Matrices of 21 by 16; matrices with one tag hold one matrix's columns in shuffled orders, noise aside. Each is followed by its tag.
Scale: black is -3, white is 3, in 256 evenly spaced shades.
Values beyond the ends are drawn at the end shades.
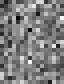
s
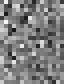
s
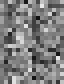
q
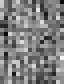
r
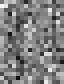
q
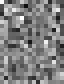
s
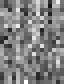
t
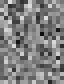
s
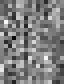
r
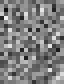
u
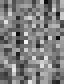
r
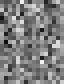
s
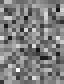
u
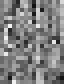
t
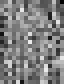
r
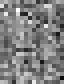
q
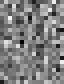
s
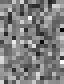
s
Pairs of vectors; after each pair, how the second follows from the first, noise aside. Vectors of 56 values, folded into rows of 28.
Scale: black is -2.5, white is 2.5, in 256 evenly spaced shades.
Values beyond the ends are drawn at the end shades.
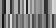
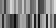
shuffled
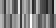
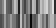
negated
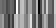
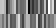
shuffled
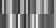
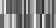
wrapped around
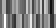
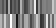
shuffled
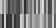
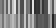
wrapped around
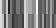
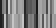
negated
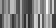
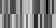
negated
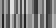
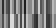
wrapped around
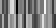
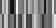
negated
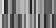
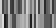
wrapped around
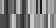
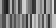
shuffled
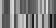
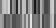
wrapped around
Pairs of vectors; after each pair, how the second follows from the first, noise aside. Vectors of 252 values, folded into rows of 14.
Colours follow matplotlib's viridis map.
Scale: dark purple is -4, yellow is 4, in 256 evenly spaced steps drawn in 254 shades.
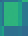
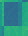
negated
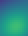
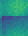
wrapped around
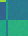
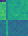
negated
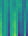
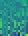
sign-scrambled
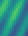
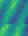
wrapped around
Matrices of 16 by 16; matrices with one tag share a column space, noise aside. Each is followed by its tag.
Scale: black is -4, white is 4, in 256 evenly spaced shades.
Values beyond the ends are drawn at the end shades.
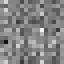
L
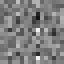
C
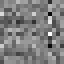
C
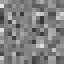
C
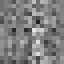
L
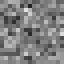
C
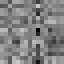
L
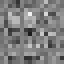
C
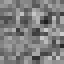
C
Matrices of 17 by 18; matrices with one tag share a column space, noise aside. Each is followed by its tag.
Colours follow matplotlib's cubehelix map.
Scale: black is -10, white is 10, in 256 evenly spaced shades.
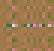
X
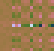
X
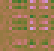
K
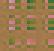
K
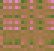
K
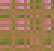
K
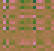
K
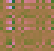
K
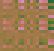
K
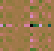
X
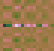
X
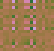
K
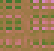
K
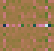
X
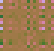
K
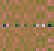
X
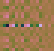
X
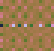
X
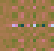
X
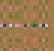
X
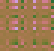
K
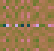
X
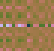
X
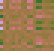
K
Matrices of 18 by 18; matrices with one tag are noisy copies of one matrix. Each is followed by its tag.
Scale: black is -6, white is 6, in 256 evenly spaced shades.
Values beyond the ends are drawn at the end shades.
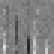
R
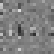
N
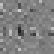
N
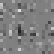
N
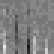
R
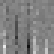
R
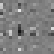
N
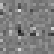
N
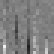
R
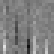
R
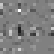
N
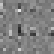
N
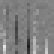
R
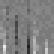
R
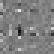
N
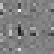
N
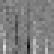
R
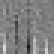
R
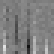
R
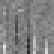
R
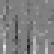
R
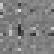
N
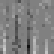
R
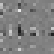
N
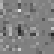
N
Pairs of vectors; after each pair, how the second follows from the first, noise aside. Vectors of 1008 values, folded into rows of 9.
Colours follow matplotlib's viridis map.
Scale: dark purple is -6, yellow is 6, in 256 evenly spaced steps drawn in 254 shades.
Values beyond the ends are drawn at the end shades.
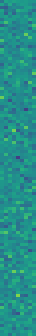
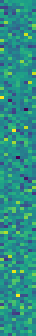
scaled up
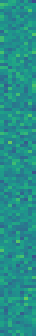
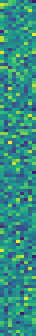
scaled up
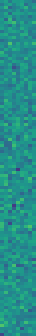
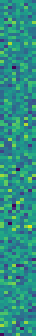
scaled up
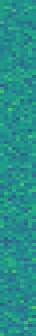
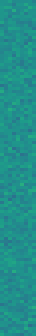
shrunk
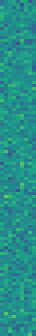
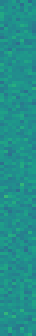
shrunk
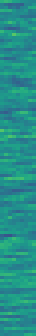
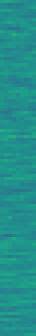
shrunk
